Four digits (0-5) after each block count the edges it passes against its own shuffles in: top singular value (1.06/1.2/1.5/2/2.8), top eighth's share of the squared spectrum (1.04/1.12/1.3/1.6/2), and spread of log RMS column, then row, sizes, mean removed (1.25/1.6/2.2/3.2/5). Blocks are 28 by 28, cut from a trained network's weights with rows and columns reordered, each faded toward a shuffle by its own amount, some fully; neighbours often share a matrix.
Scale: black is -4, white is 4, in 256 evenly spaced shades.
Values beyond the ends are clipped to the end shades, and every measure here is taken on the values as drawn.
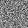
0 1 0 0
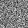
0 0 0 0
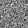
0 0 0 0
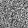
0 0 0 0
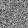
0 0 0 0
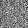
1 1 0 0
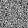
1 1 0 0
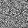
2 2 0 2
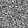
1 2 0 1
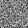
1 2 0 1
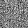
1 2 0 0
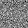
0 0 0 0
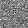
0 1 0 0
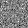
0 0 1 0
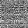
3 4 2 1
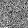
0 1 0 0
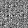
2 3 0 1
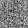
1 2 0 0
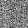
1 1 0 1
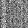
2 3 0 1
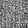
2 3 0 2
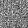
1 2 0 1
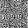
2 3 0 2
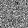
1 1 0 0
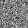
1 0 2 0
